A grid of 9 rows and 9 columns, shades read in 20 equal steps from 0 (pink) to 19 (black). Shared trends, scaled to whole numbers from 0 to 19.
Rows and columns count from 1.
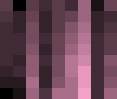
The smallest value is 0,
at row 9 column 7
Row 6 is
14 15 8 14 10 5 3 14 9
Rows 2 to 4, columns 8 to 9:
15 14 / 15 13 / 14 12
